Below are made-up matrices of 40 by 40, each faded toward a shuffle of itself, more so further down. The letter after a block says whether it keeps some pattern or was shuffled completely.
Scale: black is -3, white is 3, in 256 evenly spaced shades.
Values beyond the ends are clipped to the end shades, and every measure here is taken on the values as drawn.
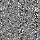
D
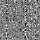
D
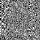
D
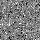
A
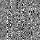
D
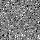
A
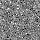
A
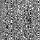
D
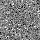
A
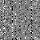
D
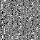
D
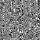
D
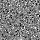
A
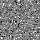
A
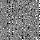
D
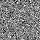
A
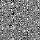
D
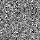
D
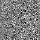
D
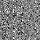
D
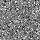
A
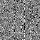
D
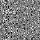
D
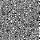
D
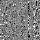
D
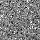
A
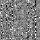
D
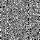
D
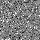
A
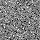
A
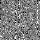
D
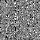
D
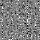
D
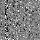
D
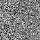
D
